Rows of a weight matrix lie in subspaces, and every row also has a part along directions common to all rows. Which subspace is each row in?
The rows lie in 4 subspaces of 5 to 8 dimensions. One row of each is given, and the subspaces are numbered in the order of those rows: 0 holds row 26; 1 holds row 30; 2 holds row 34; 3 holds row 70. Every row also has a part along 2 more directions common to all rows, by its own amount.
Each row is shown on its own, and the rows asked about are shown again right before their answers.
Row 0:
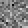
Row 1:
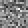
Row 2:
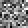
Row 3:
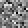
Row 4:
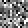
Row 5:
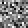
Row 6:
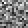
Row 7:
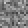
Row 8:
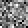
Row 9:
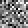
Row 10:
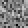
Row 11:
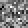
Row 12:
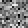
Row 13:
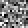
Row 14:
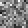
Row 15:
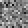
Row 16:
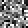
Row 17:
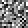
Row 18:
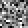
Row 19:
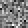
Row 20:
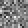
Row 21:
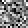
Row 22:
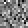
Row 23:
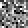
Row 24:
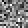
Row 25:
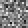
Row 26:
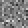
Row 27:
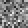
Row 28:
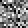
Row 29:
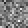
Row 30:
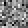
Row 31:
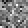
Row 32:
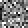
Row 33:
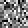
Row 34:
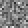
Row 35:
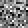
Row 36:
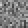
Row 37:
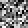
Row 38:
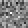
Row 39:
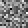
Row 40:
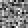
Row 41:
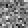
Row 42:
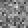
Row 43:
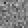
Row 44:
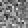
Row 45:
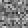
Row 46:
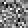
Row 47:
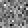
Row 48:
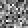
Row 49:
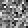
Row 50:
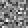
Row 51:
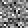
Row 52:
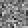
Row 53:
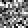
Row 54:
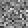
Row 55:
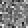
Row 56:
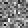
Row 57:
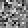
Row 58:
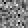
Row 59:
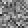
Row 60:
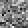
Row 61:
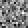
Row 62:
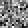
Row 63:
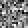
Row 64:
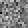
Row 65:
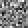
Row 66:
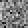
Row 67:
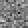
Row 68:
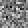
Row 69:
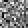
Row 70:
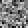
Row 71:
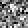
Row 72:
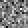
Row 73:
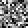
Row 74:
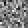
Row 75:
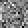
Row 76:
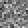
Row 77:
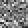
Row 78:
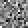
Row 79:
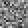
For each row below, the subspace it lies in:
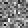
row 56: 1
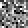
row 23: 0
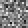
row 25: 2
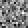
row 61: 0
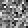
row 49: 0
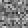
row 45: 2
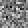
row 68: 2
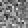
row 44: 2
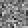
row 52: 0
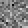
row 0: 1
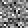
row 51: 1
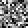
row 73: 3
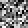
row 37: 0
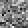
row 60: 1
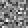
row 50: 1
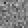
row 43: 3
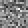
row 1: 2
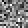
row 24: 2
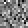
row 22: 1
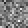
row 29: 0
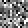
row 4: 1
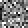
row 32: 3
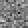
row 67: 1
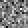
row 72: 0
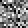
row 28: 2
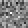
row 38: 3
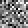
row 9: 3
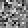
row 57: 1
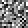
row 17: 2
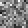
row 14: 3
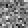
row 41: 3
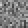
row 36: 2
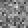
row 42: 0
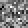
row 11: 2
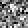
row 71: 0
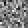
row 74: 1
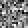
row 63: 0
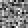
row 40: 2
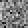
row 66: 3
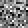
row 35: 2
